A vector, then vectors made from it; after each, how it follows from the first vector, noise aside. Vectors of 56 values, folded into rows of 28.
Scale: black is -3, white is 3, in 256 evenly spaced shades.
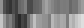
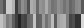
sign-scrambled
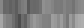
shrunk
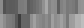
shrunk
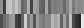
sign-scrambled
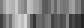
negated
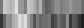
negated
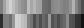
negated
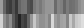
copied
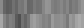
shrunk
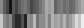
copied
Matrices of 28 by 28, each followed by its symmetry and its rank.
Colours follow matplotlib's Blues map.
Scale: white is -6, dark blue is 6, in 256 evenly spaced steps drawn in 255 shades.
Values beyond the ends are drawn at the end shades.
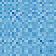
symmetric, rank three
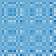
symmetric, rank one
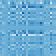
neither, rank two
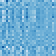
neither, rank three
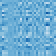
neither, rank three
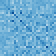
symmetric, rank five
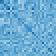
symmetric, rank five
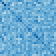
symmetric, rank five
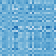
neither, rank two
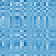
neither, rank two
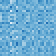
neither, rank three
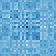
symmetric, rank three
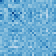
symmetric, rank five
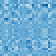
neither, rank three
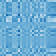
neither, rank two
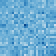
symmetric, rank three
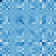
symmetric, rank three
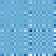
symmetric, rank one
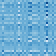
neither, rank two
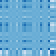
symmetric, rank one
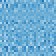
neither, rank three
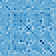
symmetric, rank five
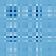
symmetric, rank one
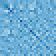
symmetric, rank five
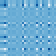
symmetric, rank one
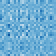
neither, rank three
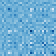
symmetric, rank three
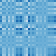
symmetric, rank one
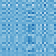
neither, rank two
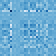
symmetric, rank three
